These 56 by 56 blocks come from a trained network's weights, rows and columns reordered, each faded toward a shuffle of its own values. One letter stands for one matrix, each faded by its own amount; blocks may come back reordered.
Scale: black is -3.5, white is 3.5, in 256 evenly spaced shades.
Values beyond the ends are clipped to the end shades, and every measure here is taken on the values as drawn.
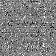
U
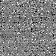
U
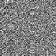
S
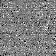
U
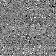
U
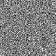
S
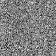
S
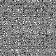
U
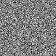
S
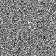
S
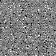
U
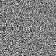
S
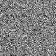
S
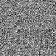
S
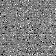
U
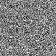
S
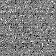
U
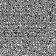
U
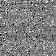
U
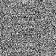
S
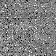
U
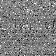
U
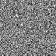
S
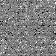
U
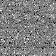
U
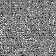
U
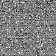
U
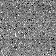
U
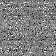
U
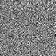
S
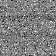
U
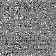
U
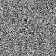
S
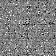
U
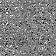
U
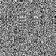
S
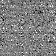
U
